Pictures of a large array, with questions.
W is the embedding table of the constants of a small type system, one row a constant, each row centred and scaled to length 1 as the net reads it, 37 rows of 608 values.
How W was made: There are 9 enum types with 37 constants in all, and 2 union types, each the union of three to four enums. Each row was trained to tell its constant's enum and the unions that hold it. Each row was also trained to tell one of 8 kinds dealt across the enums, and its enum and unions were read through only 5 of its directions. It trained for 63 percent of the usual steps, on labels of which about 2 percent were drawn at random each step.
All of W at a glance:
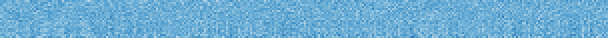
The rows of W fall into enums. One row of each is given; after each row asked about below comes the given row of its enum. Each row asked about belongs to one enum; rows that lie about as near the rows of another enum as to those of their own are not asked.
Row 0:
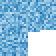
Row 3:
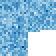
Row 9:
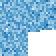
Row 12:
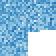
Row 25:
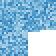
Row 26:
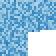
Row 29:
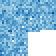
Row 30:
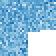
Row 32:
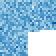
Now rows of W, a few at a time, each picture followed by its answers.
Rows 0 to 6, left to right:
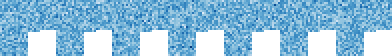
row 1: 0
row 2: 9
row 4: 9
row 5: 12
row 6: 3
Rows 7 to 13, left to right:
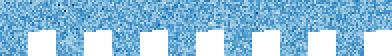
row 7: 32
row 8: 29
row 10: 0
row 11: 3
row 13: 25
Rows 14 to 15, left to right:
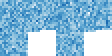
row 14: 29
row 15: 25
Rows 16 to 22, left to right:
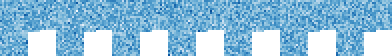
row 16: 25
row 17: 0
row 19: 12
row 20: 32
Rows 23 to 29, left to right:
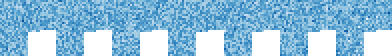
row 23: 9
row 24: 26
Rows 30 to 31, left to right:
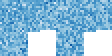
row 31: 9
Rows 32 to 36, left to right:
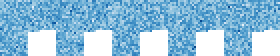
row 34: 26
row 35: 26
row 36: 0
